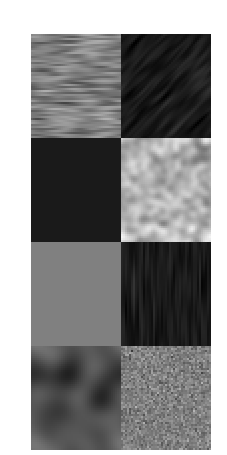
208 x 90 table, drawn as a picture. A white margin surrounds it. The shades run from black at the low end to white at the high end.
It is made of 4 by 2 panels. Panel 1,1: middling, streaked across. Panel 1,2: very low, slanting up to the right, faint in contrast. Panel 2,1: very low, flat. Panel 2,2: high, blotchy. Panel 3,1: middling, flat. Panel 3,2: very low, streaked downward, faint in contrast. Panel 4,1: low, smooth. Panel 4,2: middling, fine-grained.
